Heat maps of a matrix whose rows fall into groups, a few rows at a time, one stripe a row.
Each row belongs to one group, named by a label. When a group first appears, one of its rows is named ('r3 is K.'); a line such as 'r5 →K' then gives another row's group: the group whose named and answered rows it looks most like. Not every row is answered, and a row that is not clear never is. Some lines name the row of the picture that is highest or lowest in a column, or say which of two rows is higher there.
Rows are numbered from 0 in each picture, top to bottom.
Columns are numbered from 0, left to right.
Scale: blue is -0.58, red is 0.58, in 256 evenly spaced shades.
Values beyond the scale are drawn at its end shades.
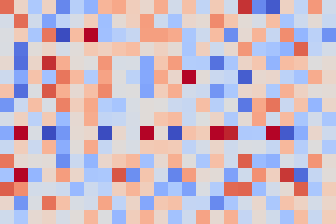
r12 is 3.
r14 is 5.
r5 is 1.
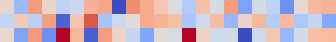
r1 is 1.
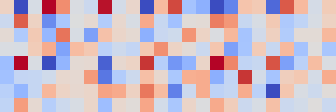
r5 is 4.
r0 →5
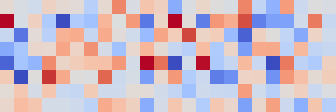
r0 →3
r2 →1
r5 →5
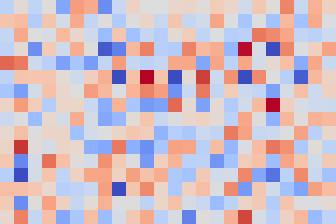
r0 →4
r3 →4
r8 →4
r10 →3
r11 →5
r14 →5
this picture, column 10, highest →5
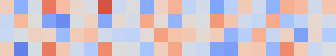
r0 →5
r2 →1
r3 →5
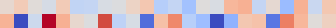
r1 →5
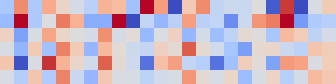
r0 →3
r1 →3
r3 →1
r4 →5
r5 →1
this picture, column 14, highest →0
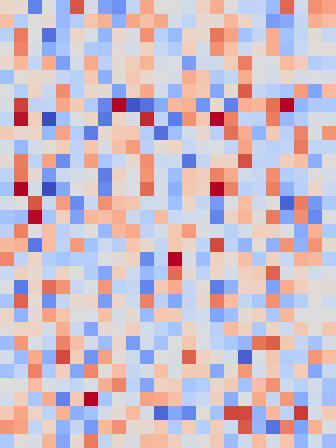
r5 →4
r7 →3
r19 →3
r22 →5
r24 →3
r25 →1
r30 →3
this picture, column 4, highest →25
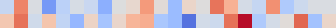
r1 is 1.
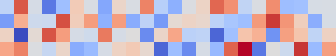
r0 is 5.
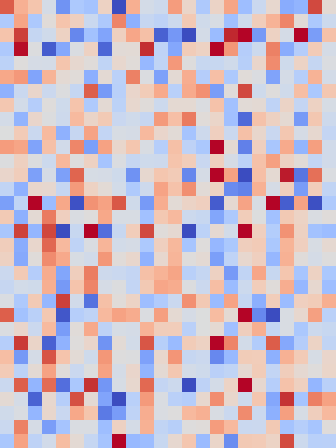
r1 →3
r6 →4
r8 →1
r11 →3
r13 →1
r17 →5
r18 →5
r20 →1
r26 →5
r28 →4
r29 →4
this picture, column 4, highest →21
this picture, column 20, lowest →14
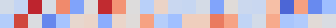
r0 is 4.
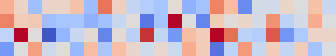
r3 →4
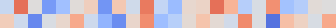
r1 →4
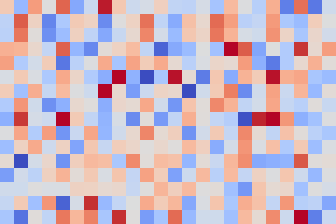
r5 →3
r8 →3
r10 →4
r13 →1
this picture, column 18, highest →8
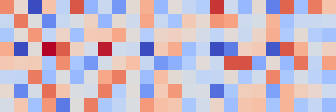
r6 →5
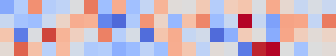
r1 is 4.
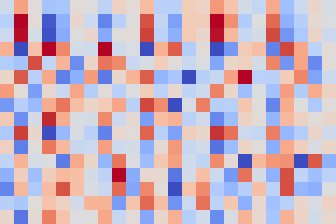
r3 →5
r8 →5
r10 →5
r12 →3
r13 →3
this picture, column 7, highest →3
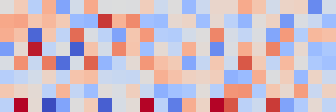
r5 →1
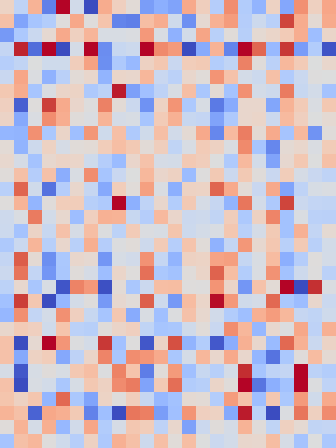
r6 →3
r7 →5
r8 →5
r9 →4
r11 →4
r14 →3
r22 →3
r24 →5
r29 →4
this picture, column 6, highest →3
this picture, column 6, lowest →0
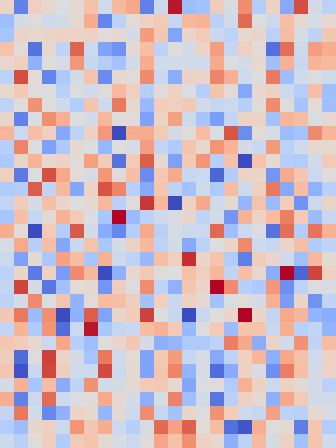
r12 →5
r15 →3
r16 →4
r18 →1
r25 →5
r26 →5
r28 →5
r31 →1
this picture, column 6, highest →23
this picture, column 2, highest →13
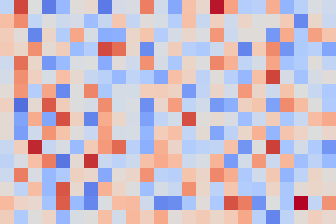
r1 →3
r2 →4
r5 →3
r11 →1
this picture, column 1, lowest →7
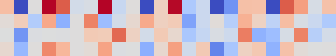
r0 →5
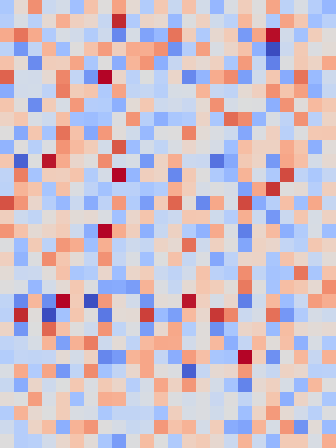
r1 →3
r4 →4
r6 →3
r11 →5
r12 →3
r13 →3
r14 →3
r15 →4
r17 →1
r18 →5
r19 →4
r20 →4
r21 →1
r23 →5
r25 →4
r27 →1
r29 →3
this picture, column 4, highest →21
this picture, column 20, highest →12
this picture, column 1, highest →22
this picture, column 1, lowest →11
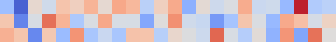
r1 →5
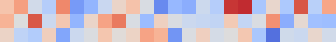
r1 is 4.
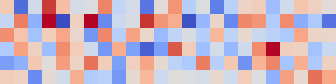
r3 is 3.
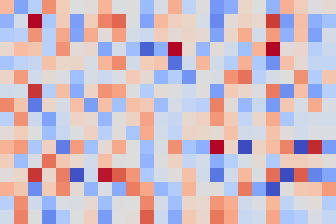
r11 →5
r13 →4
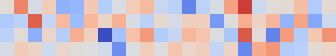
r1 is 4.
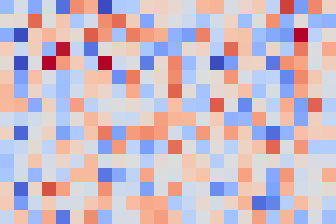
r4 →5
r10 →3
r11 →4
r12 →4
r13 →5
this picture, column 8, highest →1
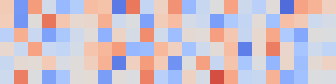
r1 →5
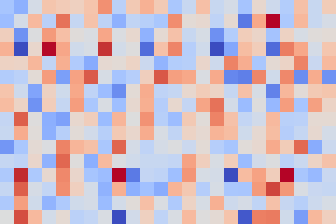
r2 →5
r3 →5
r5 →1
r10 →3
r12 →3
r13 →3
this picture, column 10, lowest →3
